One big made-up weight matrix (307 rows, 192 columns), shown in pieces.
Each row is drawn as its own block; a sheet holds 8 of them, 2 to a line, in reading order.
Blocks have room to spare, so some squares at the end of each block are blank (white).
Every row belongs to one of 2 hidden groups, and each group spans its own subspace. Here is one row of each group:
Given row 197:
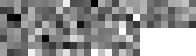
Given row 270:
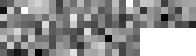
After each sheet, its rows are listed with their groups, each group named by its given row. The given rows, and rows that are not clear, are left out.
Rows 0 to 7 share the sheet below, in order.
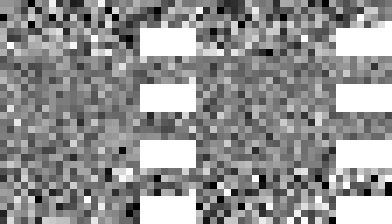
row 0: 270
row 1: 270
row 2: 270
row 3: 197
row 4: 197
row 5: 270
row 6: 270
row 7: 197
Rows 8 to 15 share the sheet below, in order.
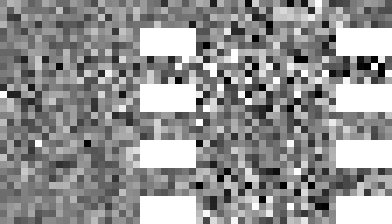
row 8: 197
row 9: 270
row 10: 197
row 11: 197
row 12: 270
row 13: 197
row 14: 270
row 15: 270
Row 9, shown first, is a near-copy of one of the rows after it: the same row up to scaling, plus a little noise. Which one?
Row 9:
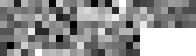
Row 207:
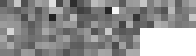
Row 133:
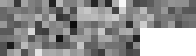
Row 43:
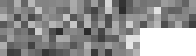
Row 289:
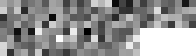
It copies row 133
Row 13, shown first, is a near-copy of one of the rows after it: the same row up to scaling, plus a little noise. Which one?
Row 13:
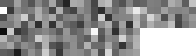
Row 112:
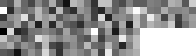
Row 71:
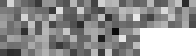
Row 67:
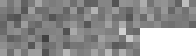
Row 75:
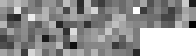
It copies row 112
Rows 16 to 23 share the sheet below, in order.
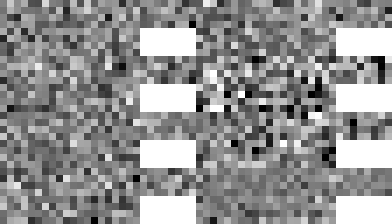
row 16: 197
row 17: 197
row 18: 270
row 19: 197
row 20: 197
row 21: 270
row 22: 197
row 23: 197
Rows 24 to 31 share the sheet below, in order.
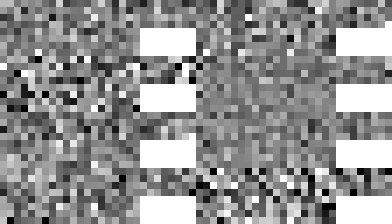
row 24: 270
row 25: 270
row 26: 197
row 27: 197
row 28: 270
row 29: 270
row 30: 270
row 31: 270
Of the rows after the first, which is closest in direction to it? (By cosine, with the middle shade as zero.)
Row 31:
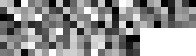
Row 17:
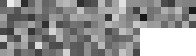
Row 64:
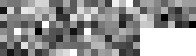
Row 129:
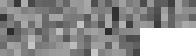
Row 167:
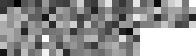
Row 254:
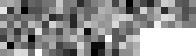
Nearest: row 129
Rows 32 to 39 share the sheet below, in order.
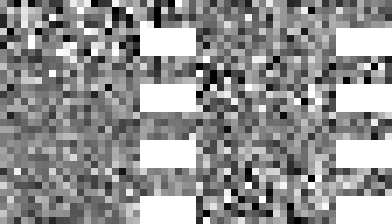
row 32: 270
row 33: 270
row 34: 270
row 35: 197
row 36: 197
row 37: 197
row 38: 270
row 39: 270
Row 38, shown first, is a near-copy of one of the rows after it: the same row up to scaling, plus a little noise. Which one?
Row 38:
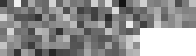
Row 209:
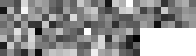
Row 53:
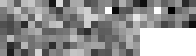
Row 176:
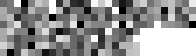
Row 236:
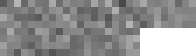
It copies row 236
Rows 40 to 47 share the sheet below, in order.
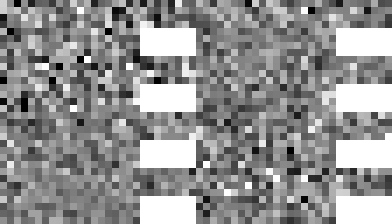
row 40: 270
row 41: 270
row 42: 197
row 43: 270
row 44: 270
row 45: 270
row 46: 197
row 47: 270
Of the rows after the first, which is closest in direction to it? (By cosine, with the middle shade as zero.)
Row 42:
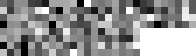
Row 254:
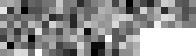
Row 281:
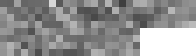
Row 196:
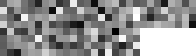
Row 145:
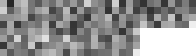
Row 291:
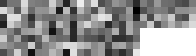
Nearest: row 145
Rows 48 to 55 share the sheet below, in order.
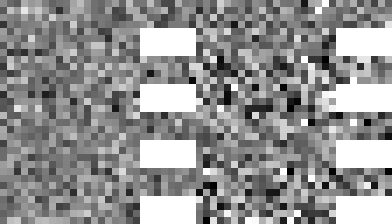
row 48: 270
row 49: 270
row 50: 197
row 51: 270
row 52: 197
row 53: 270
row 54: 270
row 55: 197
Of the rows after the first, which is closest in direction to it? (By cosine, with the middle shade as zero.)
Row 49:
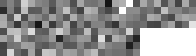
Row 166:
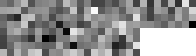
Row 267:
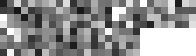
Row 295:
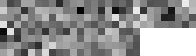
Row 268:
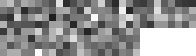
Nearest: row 267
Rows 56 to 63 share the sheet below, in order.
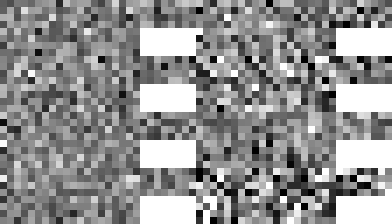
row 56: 270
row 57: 197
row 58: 197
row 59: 270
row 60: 197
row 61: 270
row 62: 197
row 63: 270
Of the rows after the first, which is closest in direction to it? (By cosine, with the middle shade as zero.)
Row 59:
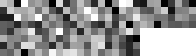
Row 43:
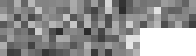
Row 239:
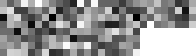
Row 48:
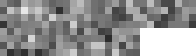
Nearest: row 48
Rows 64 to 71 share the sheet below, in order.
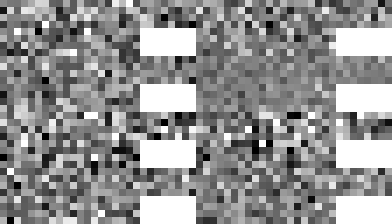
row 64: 270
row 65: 197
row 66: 197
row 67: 197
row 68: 197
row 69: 270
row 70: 197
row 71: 197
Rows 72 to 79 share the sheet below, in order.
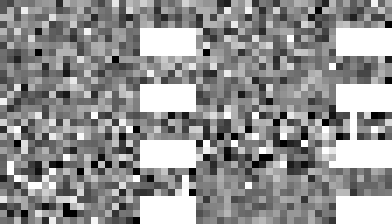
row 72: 270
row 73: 270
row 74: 197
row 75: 197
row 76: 197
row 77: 270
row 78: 197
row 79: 270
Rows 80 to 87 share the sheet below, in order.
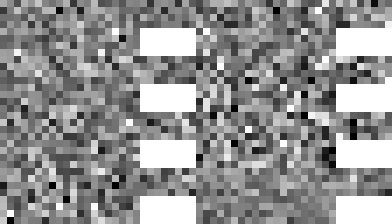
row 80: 197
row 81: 270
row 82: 270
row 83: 270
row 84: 197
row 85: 270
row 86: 270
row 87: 270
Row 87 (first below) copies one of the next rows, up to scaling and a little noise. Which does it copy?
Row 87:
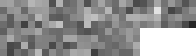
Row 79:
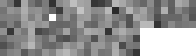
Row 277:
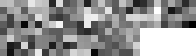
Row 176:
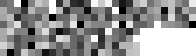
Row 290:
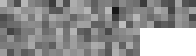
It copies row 277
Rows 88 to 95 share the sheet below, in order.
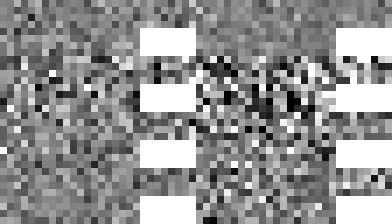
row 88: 197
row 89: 197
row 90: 270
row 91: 270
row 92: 197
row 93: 270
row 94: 197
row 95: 197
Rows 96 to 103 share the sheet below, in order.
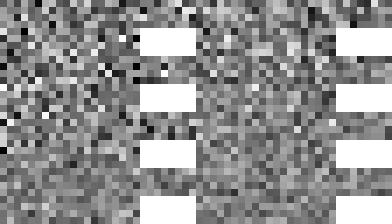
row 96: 197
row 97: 270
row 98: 197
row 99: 270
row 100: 197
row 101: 197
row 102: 197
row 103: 270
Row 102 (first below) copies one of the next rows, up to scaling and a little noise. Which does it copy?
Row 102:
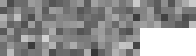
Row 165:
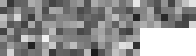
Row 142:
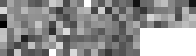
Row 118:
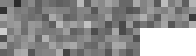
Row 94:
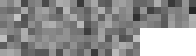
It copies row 165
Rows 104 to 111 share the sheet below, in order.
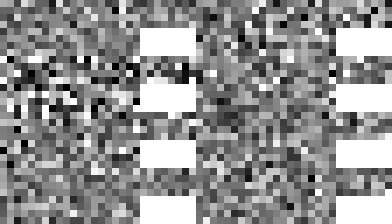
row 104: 270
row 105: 197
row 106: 197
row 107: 197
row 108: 197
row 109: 270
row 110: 197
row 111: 270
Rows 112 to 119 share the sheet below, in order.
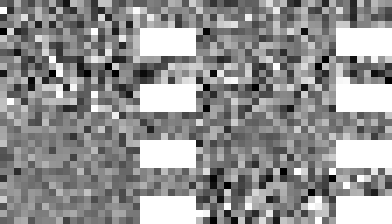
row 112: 197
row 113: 270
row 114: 270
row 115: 270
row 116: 197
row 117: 197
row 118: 197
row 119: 197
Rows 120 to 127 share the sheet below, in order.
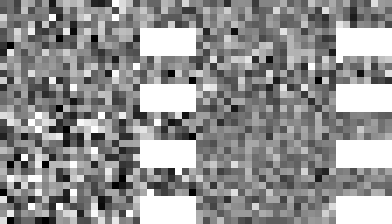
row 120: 270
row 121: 270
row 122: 197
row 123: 270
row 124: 270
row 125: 270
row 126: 270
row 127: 270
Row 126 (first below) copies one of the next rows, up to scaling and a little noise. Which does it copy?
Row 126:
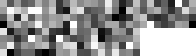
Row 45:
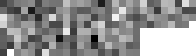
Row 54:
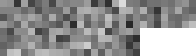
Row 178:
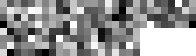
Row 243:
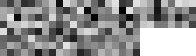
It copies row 178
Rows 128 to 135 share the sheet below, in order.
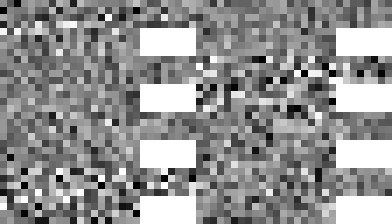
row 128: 197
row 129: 270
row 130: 270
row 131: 197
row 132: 270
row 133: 270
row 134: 197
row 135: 270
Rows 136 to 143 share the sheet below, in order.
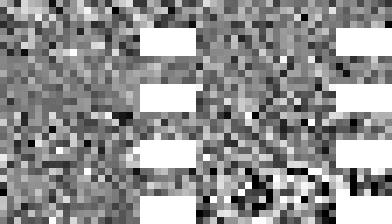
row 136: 270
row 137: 197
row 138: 270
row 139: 197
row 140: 270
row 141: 270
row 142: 197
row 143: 270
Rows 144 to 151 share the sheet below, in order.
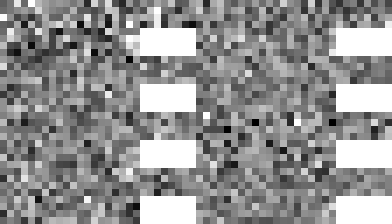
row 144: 270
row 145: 197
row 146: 270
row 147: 270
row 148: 270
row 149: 197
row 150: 270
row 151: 270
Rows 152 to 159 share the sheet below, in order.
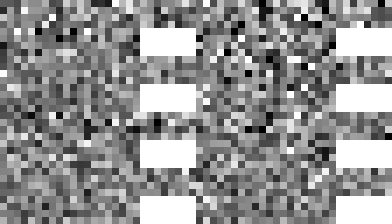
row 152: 270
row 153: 197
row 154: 270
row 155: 270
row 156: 270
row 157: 270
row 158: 197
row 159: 270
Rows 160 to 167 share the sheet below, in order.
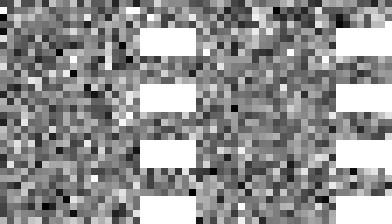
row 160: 197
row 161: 270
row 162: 270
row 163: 270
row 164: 270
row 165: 197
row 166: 197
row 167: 197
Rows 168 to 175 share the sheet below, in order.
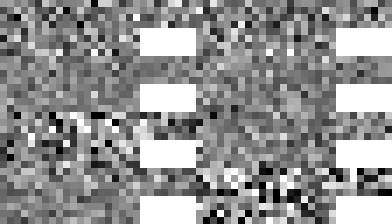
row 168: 197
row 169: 197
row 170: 270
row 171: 270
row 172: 270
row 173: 197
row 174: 270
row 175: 270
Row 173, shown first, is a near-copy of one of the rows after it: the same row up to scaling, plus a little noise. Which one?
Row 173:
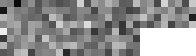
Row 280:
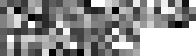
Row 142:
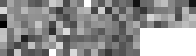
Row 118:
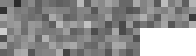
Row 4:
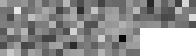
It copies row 118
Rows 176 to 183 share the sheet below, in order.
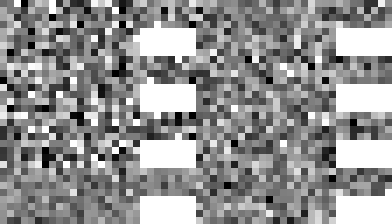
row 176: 270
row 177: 197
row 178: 270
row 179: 270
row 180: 197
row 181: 270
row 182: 270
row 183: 197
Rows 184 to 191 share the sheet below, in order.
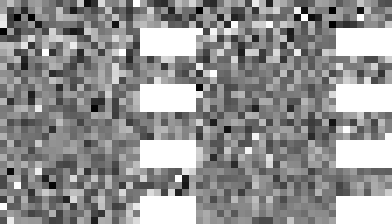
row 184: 197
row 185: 197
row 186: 270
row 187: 197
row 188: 270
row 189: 197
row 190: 197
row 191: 270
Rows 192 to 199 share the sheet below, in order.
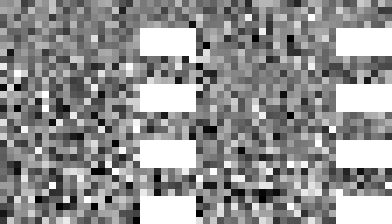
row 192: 270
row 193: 270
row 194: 197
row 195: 197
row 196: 197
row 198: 270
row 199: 197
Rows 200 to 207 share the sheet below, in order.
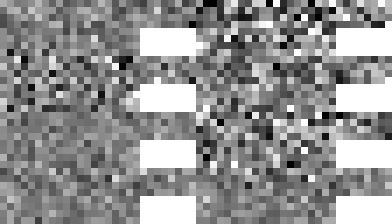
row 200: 270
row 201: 197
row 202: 270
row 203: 270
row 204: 270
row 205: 270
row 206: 270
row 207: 270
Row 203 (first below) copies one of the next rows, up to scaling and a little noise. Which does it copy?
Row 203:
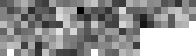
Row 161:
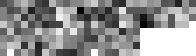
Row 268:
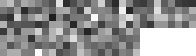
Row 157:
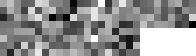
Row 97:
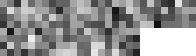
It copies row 161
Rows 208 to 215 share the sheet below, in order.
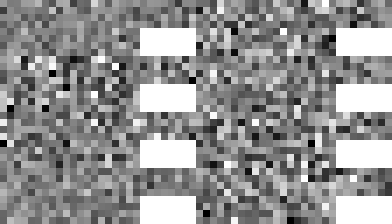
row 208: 197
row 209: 270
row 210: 270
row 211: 197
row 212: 197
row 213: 197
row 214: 197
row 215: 270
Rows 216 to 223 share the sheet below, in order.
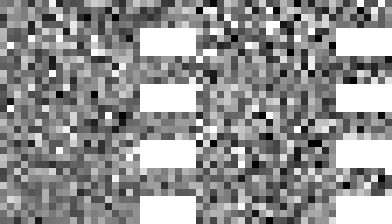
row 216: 270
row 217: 197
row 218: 270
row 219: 197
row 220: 270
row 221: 197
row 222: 270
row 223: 197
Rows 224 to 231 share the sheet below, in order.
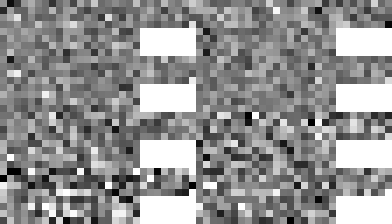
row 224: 197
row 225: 270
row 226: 197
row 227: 270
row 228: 270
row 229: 270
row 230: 197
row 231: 197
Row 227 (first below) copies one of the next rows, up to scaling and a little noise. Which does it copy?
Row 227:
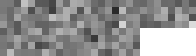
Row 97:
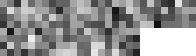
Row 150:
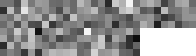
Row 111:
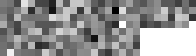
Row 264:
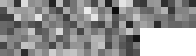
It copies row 111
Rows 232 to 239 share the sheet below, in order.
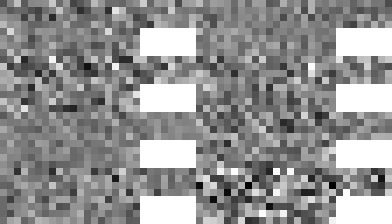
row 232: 270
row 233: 197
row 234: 270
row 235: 270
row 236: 270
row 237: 270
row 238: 270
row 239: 197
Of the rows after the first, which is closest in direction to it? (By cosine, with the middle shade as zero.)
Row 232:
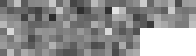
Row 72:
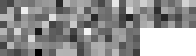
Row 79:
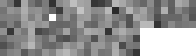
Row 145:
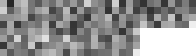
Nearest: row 145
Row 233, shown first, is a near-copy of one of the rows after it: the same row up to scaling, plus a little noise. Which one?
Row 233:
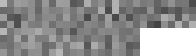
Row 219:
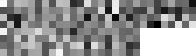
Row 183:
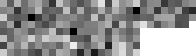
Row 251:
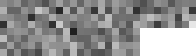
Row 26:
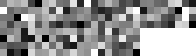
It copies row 219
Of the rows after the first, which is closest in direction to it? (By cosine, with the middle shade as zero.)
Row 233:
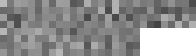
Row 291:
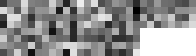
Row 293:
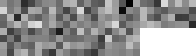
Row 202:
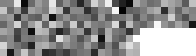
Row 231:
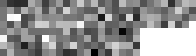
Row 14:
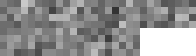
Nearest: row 291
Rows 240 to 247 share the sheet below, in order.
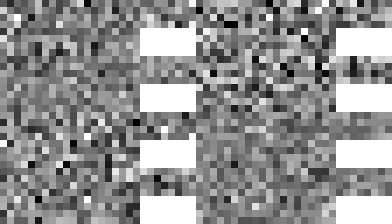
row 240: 197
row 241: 270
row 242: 197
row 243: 270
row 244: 197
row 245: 270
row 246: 270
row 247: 270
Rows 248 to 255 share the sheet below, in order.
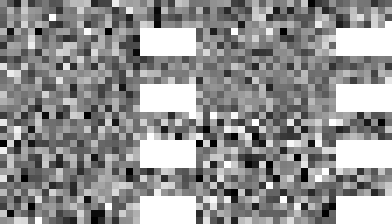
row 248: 270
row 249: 270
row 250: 197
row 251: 197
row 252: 197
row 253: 197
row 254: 270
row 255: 270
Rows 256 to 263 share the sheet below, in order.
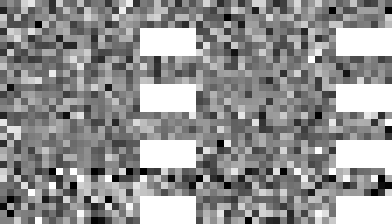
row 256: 270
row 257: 197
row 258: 270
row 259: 197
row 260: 197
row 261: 197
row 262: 270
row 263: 197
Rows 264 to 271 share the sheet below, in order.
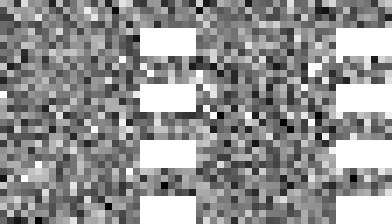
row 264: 270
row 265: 197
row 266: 197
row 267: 270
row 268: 270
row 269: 270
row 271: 270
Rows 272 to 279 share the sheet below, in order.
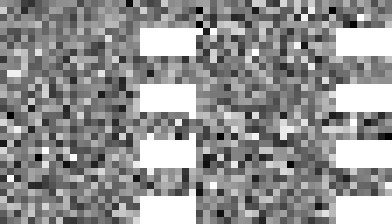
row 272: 270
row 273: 197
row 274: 197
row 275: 270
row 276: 197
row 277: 270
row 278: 197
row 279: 197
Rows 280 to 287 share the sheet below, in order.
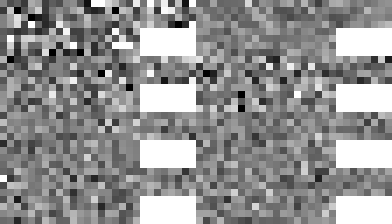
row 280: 197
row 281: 270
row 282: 197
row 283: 197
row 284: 197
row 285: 197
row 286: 197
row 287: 270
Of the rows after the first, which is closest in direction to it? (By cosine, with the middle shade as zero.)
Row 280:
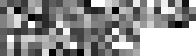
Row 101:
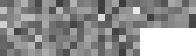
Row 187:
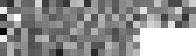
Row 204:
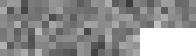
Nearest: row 187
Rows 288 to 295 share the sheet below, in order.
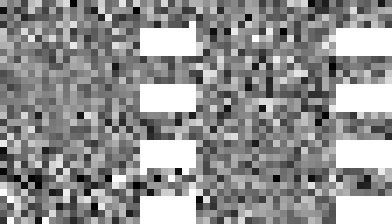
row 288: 197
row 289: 270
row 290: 270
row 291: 197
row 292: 197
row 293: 270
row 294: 270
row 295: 197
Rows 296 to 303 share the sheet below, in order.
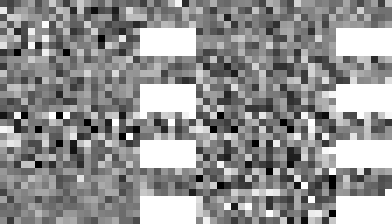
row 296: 197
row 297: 197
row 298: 270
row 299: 270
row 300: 270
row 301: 270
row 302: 270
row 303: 197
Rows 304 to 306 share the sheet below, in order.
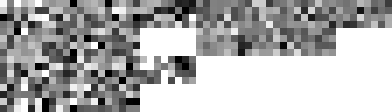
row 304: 197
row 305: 197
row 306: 197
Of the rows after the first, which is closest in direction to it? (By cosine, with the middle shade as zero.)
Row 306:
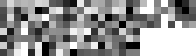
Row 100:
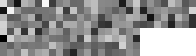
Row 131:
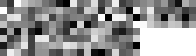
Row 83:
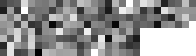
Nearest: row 131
